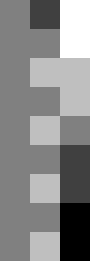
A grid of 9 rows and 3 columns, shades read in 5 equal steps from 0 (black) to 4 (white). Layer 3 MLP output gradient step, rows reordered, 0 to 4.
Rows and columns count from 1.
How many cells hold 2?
14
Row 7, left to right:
2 3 1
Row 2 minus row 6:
0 0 3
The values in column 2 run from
1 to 3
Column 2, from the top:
1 2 3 2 3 2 3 2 3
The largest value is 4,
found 2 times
